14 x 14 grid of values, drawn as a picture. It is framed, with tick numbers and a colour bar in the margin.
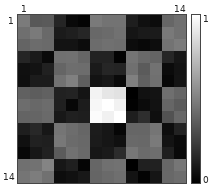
Ninth with the highest average: centre. Grain: checkered. Odd patch: higher, in the centre. Slope: none. Average level on the scale: 30%. Roughest part: centre.
